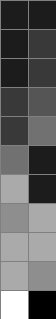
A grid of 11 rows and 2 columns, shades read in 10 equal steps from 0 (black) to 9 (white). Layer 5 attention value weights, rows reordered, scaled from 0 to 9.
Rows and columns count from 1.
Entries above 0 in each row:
2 2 2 2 2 2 2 2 2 2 1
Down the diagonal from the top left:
1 2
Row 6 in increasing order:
1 4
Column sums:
43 31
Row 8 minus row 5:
3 2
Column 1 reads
1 1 1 2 2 4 6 5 6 6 9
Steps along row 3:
up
